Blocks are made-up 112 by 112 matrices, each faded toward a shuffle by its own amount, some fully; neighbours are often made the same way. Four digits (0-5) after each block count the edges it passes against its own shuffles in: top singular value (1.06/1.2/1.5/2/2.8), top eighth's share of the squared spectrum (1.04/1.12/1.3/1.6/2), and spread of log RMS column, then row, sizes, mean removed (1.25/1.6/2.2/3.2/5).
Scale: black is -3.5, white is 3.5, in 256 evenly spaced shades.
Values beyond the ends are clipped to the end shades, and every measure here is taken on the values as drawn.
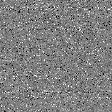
3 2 0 2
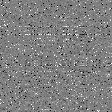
4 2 0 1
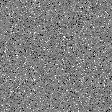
0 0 0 0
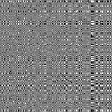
5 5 4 4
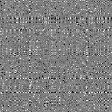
5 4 3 3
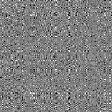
5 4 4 3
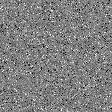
2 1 0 0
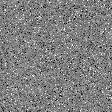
0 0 0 0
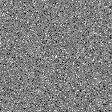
3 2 1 1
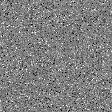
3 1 0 0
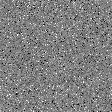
0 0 0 0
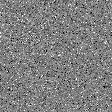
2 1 0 0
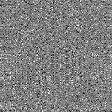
4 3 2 1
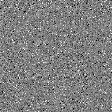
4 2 1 1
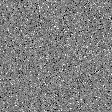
2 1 0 0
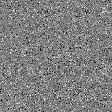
3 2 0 1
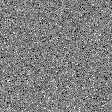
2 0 0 0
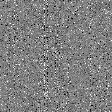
2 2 2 0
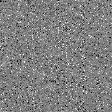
1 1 2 0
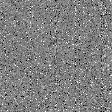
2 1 2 0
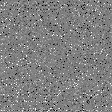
3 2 0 1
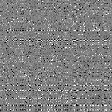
5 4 2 3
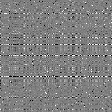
5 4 2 3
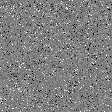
3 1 0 0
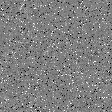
2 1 0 0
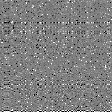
5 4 2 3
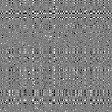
5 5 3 4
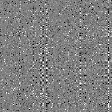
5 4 3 2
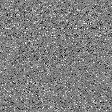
1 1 0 2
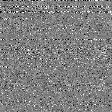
2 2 0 3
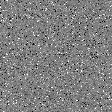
0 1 0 1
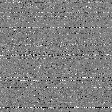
3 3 0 3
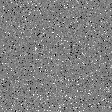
2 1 0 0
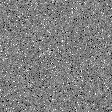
0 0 0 0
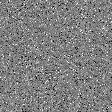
1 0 0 0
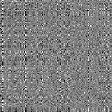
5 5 4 3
